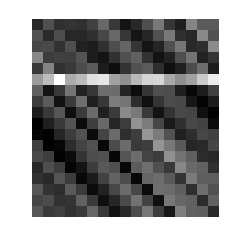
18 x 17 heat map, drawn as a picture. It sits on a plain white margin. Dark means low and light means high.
Odd lines: row 6. Slope: none. Average level on the scale: 30%. Histogram: skewed, a long tail of high values.
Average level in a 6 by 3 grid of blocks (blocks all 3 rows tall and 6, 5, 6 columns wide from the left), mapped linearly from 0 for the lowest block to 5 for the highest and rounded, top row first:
1 1 3 / 5 4 4 / 1 2 0 / 0 3 2 / 0 2 3 / 2 1 3
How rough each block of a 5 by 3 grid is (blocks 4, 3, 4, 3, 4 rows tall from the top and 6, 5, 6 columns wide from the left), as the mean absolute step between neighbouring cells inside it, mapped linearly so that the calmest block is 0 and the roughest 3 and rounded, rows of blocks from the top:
001
333
110
011
011
